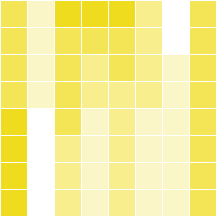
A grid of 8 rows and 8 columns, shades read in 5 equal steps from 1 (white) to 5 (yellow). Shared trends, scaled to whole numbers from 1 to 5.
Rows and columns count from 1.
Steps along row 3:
down up down up down down up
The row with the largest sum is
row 1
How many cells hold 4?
19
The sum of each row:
29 26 26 25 23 22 22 22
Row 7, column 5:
3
